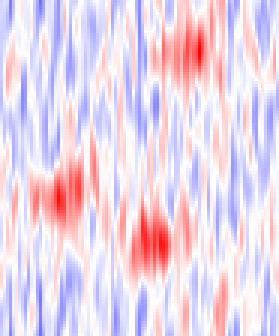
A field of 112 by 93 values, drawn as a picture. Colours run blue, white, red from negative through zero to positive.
Mirror symmetry: none. Slope: none. Bumps: three. Average level on the scale: 50%. Lone odd cells: none.
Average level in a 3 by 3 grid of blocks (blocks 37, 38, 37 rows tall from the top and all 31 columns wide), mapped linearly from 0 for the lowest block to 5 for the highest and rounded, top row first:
034
531
153
